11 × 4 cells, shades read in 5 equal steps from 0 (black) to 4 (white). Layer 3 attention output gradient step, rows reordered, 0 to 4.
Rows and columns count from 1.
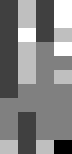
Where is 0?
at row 11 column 4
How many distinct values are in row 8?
1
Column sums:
16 26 20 28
